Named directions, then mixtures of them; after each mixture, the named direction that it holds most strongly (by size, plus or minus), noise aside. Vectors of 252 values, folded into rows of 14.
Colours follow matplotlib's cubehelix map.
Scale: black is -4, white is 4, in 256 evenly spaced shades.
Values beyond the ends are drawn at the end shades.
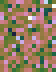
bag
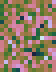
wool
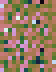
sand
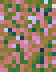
bag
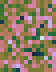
wool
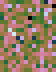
bag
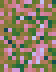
wool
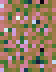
sand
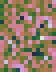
wool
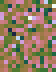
bag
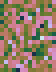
wool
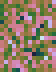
wool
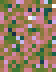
bag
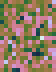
wool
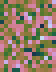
wool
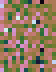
sand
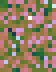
bag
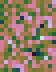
wool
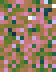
bag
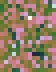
wool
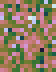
bag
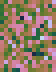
wool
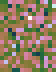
bag
